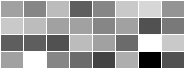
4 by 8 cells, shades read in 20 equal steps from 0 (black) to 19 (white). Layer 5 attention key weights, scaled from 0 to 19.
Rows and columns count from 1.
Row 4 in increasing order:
0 5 6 8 10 12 13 19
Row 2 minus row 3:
8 7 6 -2 -2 4 -13 -6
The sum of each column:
46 50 42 41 37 48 41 41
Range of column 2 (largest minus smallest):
12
